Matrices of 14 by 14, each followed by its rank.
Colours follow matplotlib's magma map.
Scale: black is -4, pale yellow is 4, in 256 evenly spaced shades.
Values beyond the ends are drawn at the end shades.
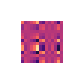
one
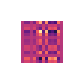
one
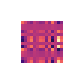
one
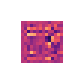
three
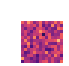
full rank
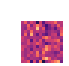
three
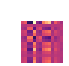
one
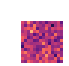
full rank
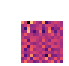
three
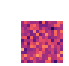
full rank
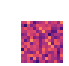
full rank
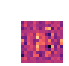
three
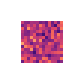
full rank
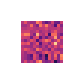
three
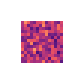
full rank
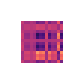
one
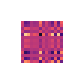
one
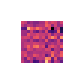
three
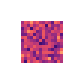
full rank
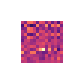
three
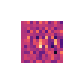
three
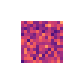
full rank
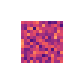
full rank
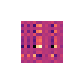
one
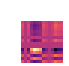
one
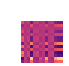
one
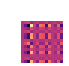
one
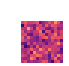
full rank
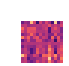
three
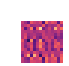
three
